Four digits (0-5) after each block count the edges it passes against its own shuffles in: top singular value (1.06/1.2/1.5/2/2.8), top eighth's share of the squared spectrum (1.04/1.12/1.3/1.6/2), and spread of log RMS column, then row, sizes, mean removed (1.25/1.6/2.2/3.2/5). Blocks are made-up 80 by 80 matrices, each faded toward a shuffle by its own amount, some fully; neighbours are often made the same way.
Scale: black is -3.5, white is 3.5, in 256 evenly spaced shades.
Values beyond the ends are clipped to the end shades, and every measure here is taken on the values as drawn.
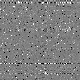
4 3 0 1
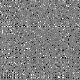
4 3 2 2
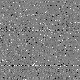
4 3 0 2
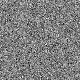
1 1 0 0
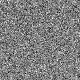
1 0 0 0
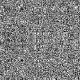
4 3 2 1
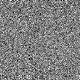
3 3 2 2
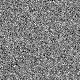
0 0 0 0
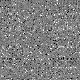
3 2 1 1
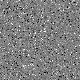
1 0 0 0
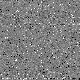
3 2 0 1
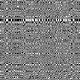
5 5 3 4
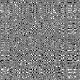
5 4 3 3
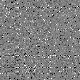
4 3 1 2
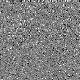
3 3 1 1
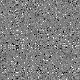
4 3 1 1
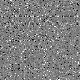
4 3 1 1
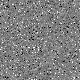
1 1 0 0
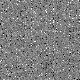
1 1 2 0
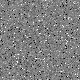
0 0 0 0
